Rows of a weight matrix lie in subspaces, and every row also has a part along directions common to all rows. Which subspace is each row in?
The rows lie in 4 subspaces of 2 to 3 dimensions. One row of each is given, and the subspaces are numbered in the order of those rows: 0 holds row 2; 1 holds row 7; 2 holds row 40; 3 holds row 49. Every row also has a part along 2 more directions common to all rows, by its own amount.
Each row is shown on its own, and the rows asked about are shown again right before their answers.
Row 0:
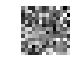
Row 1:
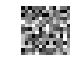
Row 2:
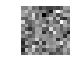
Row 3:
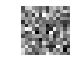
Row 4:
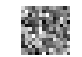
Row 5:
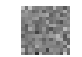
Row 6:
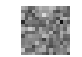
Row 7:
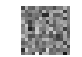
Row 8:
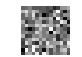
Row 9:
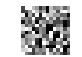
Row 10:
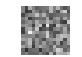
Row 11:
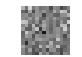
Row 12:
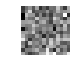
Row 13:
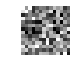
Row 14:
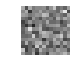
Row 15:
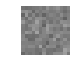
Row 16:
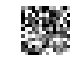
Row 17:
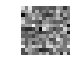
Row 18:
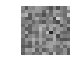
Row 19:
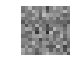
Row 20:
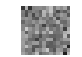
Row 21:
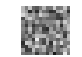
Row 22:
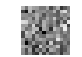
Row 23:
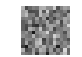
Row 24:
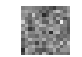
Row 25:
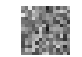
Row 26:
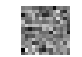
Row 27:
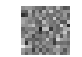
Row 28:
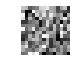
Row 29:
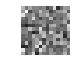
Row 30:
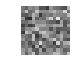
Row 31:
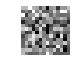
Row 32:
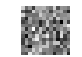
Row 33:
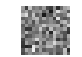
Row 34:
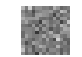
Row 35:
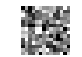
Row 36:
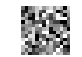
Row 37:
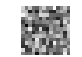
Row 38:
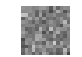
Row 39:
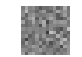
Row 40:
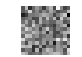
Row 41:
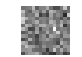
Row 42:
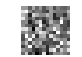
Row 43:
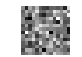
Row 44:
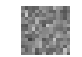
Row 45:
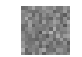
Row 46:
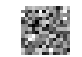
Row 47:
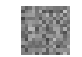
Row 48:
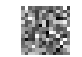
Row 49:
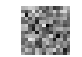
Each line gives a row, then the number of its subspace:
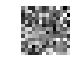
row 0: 2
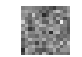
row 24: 2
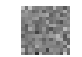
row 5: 1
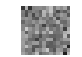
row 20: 1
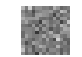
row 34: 1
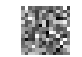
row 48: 0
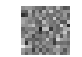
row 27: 1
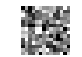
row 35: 1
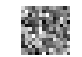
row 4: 2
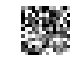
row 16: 2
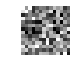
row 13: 1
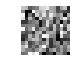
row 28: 2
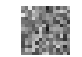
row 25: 3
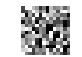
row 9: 3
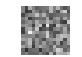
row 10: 0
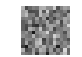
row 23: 3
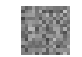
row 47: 1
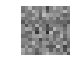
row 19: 3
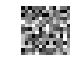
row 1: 3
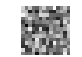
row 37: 0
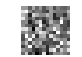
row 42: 2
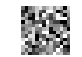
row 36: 0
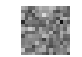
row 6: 2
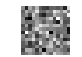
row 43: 0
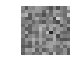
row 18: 0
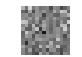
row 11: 1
